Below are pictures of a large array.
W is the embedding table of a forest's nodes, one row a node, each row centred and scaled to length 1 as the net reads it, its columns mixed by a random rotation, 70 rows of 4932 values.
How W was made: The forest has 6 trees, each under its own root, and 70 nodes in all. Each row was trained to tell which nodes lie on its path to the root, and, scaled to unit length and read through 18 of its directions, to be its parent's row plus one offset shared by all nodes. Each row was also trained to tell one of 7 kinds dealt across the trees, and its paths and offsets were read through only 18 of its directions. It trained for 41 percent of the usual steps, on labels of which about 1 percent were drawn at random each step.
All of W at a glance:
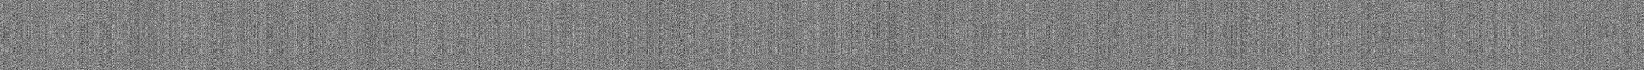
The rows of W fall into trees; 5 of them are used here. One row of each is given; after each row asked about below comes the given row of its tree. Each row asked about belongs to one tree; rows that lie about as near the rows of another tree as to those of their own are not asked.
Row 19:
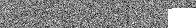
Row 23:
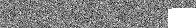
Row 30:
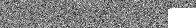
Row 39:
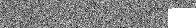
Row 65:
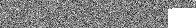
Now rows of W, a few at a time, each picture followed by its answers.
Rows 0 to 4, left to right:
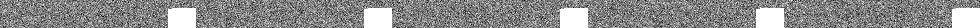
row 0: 19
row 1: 39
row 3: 19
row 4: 30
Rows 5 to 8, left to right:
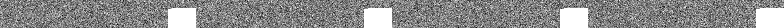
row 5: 23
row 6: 30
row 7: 19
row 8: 23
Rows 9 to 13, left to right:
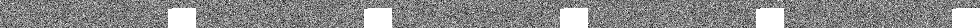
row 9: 30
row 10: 23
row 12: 65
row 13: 30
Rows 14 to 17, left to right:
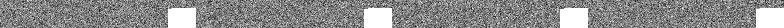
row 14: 23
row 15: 19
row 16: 19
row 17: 30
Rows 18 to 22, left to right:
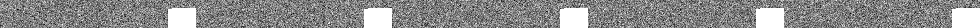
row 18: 23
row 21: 65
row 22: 23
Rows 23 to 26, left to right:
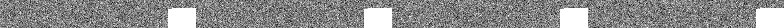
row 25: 30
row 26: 30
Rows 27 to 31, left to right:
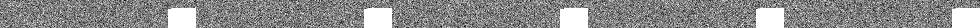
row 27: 30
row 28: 23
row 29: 19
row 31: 30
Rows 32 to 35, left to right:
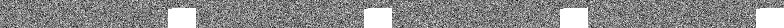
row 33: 23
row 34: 30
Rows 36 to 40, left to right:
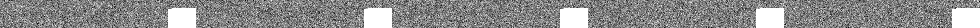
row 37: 30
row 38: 19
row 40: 65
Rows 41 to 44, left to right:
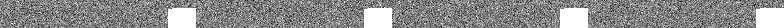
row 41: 19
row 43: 19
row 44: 19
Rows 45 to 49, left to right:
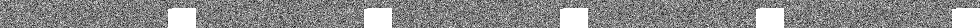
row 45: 30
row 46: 23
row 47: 23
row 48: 30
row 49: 19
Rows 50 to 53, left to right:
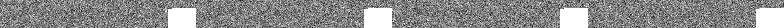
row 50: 19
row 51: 19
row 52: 19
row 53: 30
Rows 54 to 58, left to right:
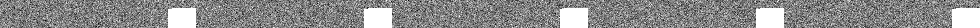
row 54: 23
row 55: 65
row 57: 65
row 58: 19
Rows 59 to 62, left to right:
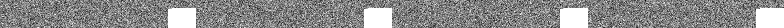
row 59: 39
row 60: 30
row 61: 23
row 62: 19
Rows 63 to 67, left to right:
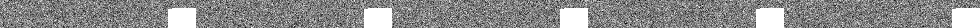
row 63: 30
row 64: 23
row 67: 23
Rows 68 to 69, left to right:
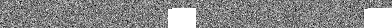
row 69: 23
